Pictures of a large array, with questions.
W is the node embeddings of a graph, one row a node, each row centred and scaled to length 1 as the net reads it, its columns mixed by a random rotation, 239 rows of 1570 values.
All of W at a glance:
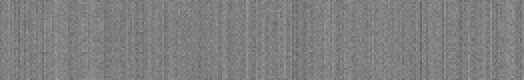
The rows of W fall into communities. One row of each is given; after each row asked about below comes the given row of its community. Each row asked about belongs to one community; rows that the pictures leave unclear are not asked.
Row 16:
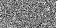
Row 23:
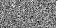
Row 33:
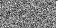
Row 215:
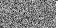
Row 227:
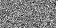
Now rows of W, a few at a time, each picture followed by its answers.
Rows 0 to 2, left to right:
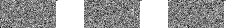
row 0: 23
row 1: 16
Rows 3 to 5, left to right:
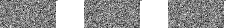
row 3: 16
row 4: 227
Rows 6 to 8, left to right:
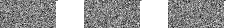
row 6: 215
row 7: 23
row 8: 23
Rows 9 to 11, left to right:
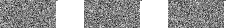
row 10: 215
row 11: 16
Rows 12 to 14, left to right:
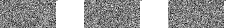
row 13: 33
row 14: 227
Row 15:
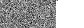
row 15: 215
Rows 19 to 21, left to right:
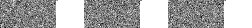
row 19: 23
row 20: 227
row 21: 227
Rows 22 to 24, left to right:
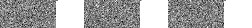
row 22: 215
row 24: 16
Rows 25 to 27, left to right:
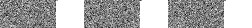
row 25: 16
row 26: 33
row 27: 16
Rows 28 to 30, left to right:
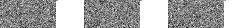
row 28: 16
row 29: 23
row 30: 23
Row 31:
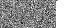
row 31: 23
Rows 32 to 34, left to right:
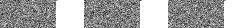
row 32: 33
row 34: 227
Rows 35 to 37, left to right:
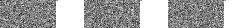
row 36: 16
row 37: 33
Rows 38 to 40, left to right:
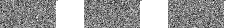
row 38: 23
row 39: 227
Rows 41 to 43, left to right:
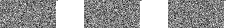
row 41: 227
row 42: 33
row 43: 33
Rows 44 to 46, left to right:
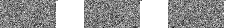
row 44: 16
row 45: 215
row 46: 23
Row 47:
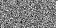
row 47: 23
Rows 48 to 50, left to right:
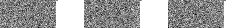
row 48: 227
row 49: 33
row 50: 23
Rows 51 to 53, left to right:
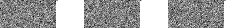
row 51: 227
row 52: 23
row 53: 227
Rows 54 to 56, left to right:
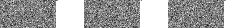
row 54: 23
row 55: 215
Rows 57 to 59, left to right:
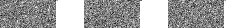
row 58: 215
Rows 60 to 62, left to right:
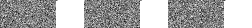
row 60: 23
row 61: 227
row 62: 33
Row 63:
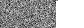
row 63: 215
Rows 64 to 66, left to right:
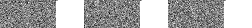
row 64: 33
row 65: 23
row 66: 33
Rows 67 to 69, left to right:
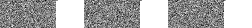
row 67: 33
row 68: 227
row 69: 16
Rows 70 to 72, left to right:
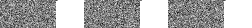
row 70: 33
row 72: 33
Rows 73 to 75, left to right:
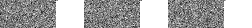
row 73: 215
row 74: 215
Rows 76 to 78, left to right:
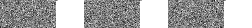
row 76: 23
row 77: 33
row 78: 215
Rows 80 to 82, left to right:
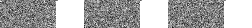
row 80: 33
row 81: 23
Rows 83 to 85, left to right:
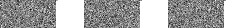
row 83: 23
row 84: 215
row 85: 23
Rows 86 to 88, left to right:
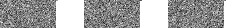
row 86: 33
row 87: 215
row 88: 227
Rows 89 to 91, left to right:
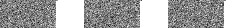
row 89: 33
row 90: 215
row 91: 227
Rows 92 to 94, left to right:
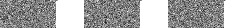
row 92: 33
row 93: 23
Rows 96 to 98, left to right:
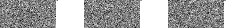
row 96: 215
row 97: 33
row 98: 16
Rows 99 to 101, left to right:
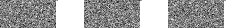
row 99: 16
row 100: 33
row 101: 16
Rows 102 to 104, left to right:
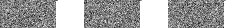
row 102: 215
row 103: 33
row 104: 16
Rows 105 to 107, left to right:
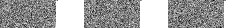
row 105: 215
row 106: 33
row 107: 215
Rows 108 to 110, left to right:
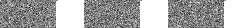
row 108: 33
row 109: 227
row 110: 16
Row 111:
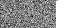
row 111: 23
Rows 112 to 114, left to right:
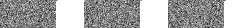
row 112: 33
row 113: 227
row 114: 23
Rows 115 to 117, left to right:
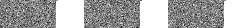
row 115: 215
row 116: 227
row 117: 227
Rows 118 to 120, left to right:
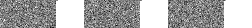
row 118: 227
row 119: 33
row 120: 23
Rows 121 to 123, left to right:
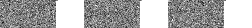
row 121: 16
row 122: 33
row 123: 227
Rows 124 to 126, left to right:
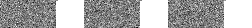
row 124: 227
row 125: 227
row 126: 33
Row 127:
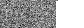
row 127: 215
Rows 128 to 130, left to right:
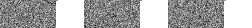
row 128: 227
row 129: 215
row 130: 23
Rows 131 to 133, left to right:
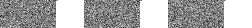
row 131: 16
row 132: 215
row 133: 33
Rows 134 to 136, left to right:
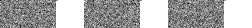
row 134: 16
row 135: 16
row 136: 215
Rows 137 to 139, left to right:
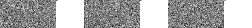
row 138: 23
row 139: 227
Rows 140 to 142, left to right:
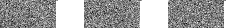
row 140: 215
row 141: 33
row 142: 227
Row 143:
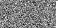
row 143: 227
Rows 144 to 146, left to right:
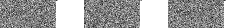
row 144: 33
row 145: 23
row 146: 33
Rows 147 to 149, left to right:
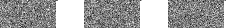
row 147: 16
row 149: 215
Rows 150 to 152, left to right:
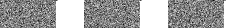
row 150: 33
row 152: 215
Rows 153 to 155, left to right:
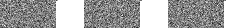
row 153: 33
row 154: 227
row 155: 16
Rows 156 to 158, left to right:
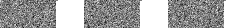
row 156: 227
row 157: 23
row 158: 16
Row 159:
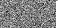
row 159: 16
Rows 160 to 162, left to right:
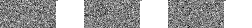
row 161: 16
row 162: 16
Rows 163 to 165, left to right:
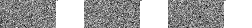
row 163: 215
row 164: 227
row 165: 23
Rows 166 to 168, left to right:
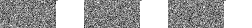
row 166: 227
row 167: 23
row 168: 215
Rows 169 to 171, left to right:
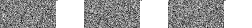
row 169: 23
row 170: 215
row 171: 23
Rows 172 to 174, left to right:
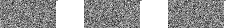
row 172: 227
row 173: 215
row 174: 23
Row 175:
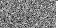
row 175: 215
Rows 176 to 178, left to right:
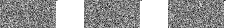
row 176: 33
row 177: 215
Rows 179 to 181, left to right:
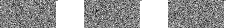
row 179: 16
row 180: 33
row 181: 33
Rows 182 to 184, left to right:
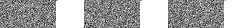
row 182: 33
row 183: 23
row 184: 23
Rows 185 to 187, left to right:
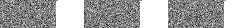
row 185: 23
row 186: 215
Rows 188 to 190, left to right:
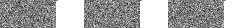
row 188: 33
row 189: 16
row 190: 33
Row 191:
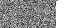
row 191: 227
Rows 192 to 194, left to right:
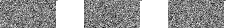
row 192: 227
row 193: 215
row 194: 227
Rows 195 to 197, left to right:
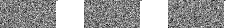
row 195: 227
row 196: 215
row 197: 23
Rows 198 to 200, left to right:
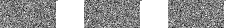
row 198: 16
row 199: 227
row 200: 227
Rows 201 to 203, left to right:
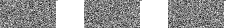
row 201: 33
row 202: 227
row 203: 23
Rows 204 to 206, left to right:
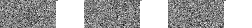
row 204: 215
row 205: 227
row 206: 215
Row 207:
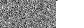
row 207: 33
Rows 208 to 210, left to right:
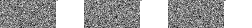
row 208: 16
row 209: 23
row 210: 23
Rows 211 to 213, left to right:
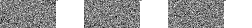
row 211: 227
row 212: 23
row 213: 16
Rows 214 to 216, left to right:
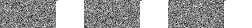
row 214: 215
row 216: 227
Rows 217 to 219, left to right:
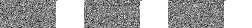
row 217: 33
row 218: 227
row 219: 227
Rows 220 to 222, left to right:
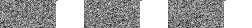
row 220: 23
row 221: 215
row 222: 215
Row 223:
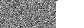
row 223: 16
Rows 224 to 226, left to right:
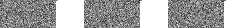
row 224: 33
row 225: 215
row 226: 16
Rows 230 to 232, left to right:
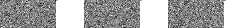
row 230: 16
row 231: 23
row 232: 23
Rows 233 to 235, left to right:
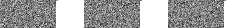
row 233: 227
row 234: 227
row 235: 215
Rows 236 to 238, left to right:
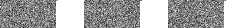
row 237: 215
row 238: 215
